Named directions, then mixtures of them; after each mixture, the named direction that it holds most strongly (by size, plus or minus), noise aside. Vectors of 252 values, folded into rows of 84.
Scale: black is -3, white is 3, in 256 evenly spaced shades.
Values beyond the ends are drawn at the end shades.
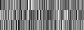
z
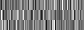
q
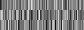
z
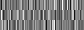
q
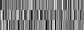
q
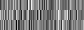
z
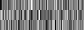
z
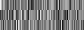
z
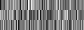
z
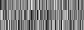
z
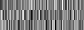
q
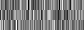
z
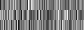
z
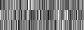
z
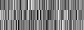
z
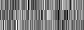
z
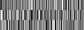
q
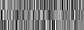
q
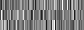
q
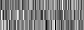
q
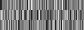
z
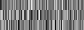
z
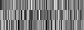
z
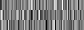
q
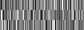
q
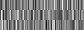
q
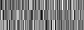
q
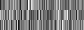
z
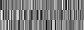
q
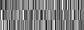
q
